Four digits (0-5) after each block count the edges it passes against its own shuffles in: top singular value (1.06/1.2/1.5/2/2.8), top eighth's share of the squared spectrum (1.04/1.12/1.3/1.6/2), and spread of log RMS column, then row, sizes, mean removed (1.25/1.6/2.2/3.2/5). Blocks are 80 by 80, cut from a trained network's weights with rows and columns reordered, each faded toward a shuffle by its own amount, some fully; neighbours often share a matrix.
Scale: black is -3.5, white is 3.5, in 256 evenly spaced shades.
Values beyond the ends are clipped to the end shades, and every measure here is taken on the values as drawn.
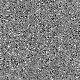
0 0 0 0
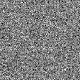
3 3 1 2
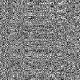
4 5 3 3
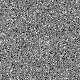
0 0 0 0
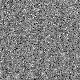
0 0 0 0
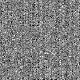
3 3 0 2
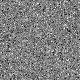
1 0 0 0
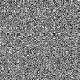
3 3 2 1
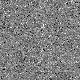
1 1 0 1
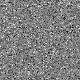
1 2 0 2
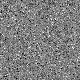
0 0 0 0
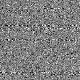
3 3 0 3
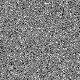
2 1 1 0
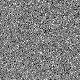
0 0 0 0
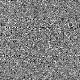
2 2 0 2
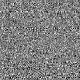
2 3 0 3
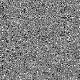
2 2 2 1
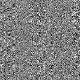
3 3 3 1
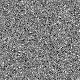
1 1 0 0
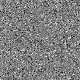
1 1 0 1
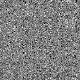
2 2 2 0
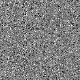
2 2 2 1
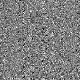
3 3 2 0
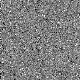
2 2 2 0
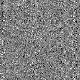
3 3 2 1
